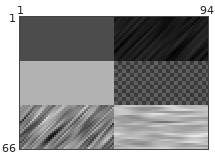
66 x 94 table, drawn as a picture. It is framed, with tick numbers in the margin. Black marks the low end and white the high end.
The table splits into 3 rows of 2 panels. Panel 1,1: low, flat. Panel 1,2: very low, slanting up to the right, faint in contrast. Panel 2,1: high, flat. Panel 2,2: low, checkered. Panel 3,1: middling, slanting up to the right, strong in contrast. Panel 3,2: high, streaked across.
